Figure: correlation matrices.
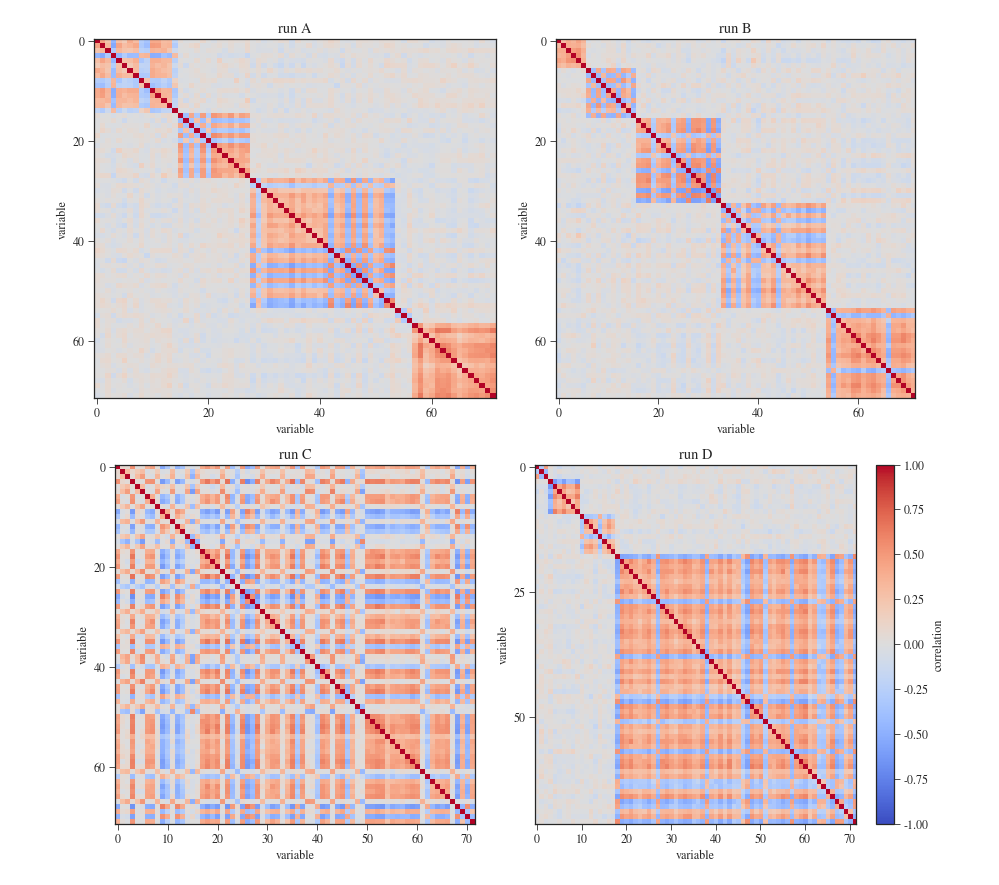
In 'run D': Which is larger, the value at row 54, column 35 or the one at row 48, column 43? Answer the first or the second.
the second
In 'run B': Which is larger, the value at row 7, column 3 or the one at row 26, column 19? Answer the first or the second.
the second
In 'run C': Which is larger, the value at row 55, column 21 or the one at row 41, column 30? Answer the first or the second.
the second
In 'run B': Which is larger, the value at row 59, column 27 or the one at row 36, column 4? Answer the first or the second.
the second
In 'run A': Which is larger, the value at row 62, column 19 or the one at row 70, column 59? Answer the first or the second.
the second
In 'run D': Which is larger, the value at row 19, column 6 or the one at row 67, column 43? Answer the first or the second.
the first
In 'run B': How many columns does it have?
72
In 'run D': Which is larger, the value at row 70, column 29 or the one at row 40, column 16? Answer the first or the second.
the first
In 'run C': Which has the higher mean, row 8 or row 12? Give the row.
8
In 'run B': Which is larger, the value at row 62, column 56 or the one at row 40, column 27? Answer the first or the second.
the first
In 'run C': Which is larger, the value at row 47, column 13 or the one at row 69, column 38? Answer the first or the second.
the second
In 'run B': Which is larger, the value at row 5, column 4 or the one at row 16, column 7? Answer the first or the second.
the first
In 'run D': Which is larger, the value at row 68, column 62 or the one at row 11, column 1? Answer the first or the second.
the second
